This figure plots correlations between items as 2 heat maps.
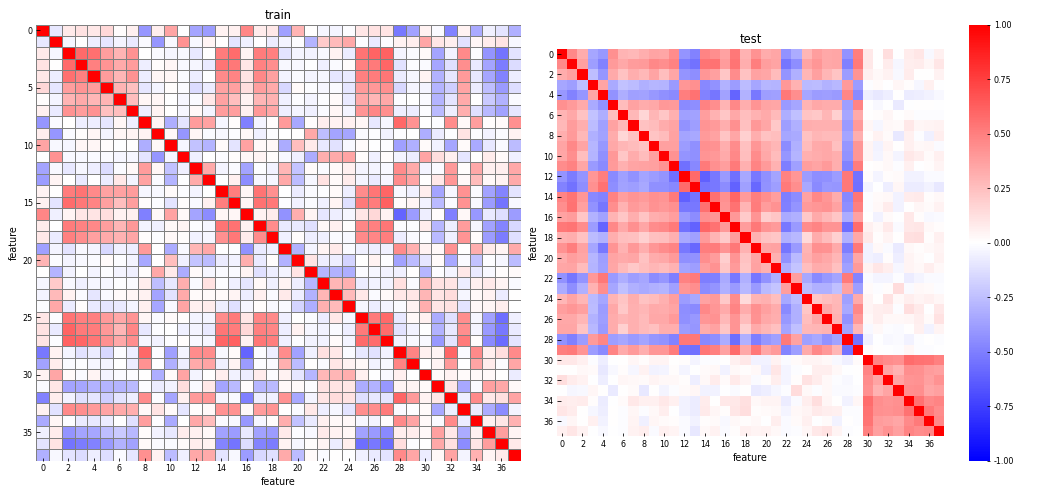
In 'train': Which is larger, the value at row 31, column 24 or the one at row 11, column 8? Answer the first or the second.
the first
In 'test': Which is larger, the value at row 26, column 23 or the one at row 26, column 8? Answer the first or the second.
the second
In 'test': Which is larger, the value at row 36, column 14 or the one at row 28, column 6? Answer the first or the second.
the first
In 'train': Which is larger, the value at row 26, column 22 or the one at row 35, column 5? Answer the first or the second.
the first
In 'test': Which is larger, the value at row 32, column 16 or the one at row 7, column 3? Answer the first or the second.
the first
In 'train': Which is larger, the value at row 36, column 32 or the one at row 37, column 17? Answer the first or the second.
the first
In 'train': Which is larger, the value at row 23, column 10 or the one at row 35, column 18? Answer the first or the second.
the first
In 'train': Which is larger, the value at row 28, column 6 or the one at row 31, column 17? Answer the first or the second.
the first
